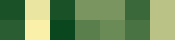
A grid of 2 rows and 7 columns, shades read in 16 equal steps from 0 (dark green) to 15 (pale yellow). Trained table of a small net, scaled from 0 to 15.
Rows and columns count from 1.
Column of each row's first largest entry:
2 2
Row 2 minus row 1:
1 1 -1 -2 -1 1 0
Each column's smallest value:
1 14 0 5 6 3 11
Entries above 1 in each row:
5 6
